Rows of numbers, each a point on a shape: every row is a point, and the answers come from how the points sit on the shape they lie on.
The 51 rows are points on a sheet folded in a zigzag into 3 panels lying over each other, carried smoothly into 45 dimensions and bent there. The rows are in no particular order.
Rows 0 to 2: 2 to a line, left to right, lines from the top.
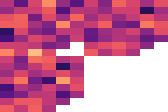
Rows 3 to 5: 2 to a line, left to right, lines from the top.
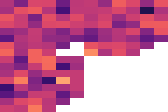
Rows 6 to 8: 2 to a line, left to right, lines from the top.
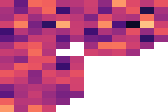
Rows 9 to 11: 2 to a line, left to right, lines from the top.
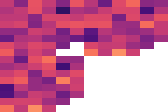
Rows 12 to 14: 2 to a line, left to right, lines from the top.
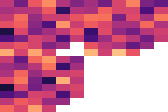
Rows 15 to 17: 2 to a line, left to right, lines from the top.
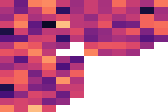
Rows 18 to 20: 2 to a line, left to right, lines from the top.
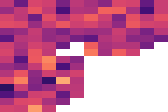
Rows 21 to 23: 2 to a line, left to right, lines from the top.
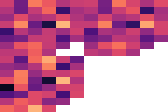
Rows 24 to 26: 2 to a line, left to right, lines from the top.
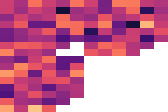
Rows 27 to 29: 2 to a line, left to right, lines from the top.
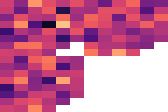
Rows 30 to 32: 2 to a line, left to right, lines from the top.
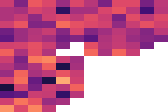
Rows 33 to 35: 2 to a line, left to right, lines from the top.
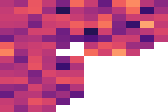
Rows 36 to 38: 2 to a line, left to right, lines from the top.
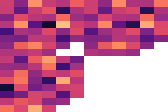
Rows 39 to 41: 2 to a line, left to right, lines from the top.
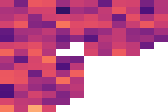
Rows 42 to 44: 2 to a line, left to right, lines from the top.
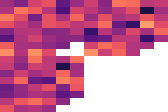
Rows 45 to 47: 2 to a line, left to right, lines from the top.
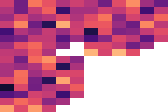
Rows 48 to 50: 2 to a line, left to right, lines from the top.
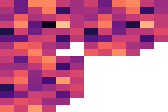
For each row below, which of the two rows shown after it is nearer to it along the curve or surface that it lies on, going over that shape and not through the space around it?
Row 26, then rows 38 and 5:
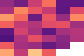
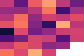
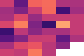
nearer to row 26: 38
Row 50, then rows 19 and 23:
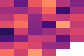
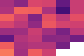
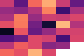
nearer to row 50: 23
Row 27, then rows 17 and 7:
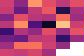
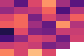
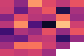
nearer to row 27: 7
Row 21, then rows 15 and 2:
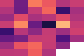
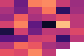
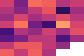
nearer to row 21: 15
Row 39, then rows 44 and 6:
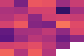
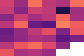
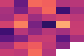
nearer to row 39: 44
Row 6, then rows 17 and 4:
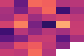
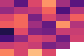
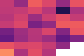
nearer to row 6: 17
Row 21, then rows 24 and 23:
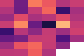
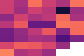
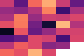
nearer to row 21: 23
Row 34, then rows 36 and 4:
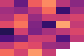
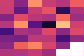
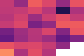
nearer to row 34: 36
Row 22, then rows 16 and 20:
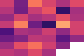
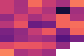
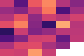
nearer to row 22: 20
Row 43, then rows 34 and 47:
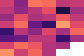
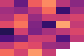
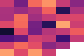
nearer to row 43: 47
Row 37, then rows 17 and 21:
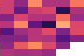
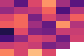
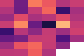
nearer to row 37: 21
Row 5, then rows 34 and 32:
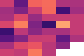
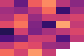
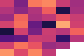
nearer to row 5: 34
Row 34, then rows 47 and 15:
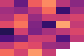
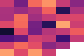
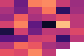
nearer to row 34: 15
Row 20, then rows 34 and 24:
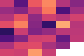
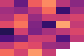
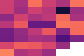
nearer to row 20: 34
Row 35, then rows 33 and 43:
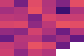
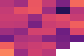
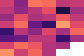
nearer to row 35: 33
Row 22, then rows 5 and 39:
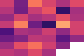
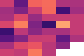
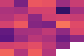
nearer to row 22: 5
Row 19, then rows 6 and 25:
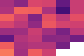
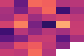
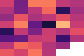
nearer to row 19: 25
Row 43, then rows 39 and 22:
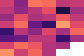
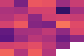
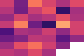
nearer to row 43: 39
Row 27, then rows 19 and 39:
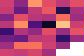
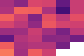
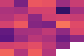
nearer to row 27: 39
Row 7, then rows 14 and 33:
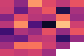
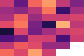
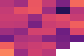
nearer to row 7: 14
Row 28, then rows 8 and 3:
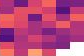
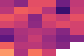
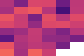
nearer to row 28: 3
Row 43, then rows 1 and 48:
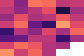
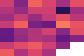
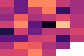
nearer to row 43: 1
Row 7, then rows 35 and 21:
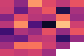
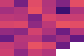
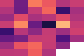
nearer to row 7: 21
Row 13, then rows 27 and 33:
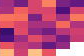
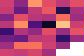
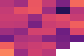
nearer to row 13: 33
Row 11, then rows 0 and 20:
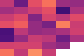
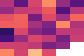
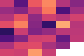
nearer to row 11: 0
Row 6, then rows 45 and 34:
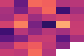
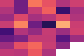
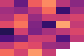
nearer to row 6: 45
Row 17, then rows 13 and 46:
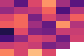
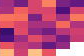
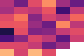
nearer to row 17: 13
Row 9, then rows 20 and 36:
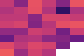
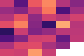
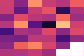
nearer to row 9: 36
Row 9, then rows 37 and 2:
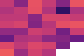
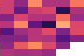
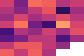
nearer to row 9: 2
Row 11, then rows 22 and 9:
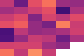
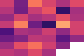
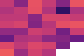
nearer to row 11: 9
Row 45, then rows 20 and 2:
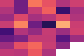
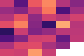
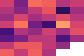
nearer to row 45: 20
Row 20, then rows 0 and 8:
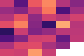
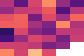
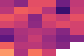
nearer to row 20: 0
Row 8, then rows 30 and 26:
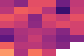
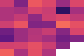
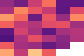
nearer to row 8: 26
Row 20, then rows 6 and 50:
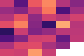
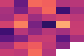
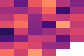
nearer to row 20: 6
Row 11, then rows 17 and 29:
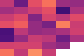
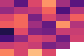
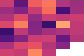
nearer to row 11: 17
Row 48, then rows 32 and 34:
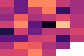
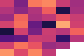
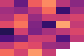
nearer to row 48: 34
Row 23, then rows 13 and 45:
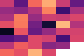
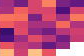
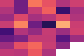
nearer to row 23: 45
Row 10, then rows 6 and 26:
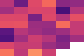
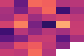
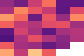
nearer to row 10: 26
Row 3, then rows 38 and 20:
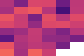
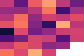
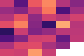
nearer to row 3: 38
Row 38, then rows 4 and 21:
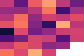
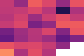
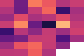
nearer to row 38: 21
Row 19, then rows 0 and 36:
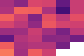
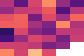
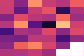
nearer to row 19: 0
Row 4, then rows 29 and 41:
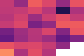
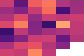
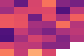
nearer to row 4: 41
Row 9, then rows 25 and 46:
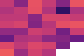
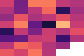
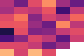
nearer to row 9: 25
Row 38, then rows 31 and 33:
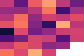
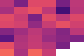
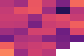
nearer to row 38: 31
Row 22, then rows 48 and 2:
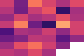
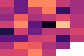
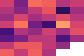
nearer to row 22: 48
